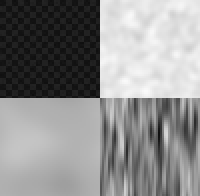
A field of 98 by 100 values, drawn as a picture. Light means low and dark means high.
The table splits into 2 rows of 2 panels. Panel 1,1: very high, checkered, faint in contrast. Panel 1,2: very low, blotchy, faint in contrast. Panel 2,1: low, smooth, faint in contrast. Panel 2,2: middling, streaked downward, strong in contrast.
